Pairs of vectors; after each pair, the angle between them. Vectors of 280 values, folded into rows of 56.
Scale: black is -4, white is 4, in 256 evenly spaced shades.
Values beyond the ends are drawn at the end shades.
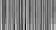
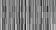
nearly parallel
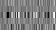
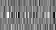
nearly opposite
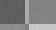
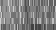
partly opposed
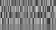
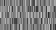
partly opposed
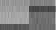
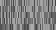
orthogonal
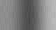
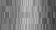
nearly opposite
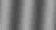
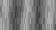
nearly parallel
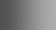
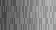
nearly parallel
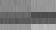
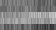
nearly opposite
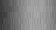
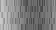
nearly opposite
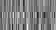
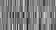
nearly opposite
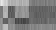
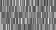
orthogonal
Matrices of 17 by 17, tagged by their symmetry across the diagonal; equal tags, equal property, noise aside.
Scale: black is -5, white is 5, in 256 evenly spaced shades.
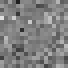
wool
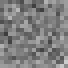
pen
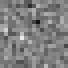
wool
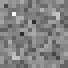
pen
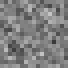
wool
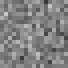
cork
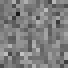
cork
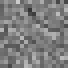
cork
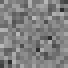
pen
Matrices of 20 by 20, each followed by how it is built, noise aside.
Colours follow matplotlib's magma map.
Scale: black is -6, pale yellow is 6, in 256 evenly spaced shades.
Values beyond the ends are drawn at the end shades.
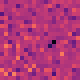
noise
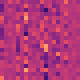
uneven columns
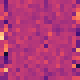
uneven columns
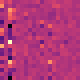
uneven columns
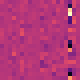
uneven columns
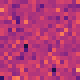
noise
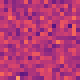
noise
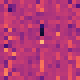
uneven columns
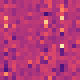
uneven columns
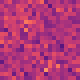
noise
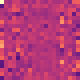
uneven columns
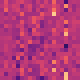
uneven columns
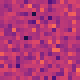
noise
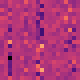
uneven columns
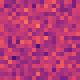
noise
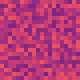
noise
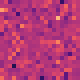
noise
